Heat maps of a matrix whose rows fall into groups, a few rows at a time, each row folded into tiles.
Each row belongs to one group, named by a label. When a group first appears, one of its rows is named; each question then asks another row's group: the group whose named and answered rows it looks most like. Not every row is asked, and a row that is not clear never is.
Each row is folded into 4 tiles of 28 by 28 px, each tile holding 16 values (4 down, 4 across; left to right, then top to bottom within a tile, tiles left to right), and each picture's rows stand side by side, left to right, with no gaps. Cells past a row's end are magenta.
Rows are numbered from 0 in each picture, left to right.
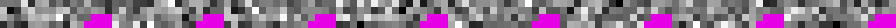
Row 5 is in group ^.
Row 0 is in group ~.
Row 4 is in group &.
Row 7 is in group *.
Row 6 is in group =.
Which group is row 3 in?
~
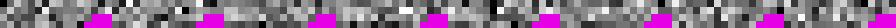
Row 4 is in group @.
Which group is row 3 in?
*
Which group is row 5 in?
&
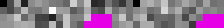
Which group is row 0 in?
=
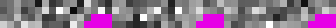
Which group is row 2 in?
@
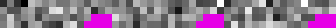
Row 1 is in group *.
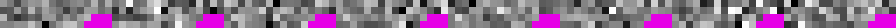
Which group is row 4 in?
=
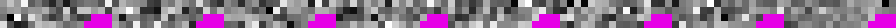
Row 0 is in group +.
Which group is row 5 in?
=
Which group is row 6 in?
^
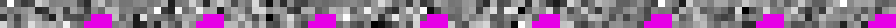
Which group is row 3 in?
*
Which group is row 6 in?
=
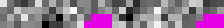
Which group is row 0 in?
*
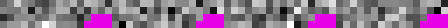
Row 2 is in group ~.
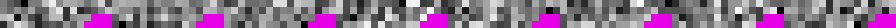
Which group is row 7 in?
~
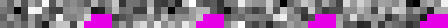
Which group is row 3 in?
+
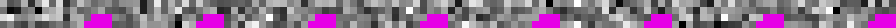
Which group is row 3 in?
~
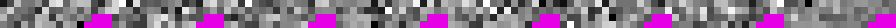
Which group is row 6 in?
+
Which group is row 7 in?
=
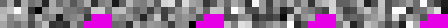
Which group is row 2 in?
~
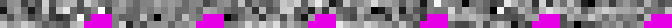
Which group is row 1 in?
&
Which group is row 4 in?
@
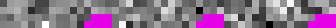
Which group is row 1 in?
&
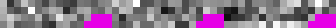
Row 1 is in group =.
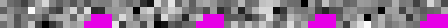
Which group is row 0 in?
*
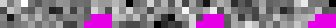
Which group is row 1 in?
*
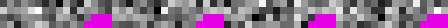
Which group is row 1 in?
@
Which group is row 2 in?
^
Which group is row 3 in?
@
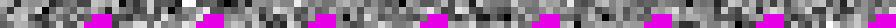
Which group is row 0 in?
^
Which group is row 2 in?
=
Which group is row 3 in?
+
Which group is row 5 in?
&
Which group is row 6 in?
@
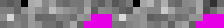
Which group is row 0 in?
=
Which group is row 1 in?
=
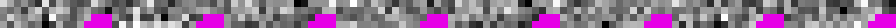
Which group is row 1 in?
^
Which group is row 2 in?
+
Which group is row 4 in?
+
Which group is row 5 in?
*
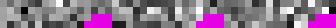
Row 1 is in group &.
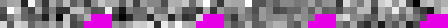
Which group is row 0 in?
~
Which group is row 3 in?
+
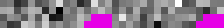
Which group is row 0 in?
@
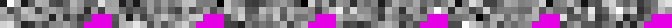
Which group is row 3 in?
@
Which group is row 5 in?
+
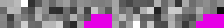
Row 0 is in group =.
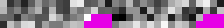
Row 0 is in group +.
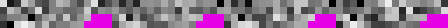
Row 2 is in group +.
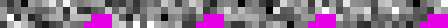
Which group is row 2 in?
@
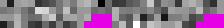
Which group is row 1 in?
^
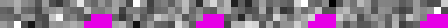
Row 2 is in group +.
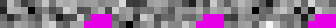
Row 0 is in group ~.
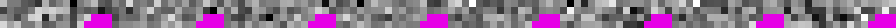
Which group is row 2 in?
&
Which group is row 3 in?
=
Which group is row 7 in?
~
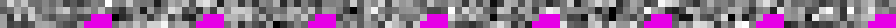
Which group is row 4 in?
@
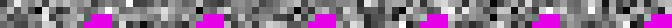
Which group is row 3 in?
~
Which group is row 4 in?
@
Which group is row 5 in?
~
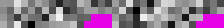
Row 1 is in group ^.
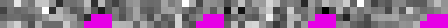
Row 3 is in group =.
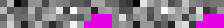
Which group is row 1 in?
=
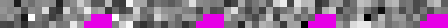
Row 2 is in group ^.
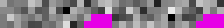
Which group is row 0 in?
~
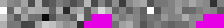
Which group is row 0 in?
@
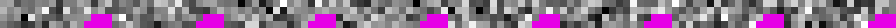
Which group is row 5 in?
^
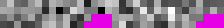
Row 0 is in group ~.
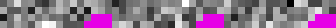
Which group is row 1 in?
=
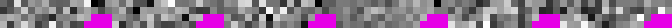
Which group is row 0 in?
=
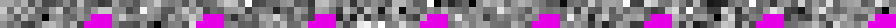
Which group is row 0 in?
@
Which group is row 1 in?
*
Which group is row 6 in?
@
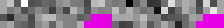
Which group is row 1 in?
@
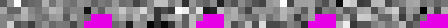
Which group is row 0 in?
&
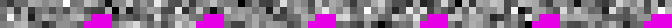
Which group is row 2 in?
@
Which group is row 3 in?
*
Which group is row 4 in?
=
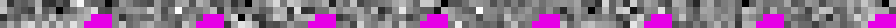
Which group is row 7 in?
&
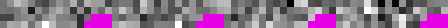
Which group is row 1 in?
~
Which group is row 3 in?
~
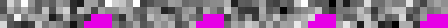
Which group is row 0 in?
+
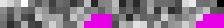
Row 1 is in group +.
